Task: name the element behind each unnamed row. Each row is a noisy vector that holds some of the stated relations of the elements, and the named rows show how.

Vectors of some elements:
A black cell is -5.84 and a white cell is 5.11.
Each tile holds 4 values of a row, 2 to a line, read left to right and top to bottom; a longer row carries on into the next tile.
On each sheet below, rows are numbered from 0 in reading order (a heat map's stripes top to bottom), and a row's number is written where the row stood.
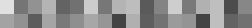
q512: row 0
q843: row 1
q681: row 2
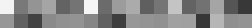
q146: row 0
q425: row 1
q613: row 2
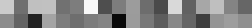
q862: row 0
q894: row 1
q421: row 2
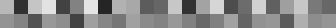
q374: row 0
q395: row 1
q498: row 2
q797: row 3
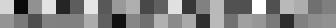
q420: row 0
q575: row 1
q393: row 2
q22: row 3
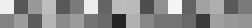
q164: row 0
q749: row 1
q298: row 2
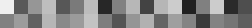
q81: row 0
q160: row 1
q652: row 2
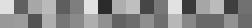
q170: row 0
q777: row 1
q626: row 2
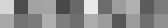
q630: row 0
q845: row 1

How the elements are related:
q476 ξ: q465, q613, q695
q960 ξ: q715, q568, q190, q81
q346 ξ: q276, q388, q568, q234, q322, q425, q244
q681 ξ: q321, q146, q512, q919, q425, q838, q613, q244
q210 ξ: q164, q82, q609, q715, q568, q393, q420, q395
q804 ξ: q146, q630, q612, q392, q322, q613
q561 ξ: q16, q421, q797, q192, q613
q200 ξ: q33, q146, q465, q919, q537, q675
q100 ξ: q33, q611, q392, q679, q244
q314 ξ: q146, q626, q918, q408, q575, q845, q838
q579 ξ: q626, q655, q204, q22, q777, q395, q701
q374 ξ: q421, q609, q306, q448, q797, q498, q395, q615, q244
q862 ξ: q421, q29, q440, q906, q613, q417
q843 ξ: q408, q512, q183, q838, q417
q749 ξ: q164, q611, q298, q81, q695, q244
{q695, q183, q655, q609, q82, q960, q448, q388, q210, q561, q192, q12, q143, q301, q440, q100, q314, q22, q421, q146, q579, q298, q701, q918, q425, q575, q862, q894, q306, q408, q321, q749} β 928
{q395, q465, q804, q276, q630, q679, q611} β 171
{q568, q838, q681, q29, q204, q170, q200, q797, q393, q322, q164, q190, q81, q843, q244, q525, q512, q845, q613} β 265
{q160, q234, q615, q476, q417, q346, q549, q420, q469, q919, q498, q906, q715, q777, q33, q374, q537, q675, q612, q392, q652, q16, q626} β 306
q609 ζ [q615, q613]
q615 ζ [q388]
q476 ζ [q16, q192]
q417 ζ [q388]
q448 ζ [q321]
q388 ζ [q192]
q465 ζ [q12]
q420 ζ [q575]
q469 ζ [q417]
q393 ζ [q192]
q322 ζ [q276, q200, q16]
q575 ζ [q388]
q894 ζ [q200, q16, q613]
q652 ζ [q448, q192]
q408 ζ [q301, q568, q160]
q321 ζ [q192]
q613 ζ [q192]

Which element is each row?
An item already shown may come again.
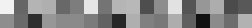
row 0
q143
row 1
q100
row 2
q575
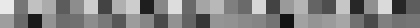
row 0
q314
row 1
q346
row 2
q440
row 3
q448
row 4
q469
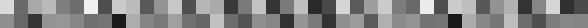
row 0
q440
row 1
q210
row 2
q804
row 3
q476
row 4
q797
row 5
q210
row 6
q417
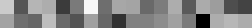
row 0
q804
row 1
q918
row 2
q192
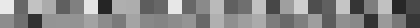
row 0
q12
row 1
q395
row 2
q244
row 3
q906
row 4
q476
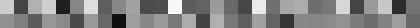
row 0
q346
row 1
q321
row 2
q322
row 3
q183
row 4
q234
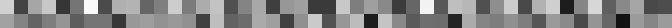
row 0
q549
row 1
q82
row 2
q681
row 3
q16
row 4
q200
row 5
q960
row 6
q346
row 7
q321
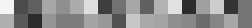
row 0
q408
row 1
q568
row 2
q715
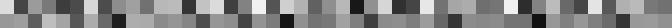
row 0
q276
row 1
q301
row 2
q374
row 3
q579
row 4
q615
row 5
q183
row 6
q609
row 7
q306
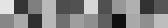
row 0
q393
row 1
q388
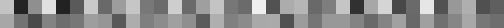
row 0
q469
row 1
q29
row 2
q29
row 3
q204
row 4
q498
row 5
q465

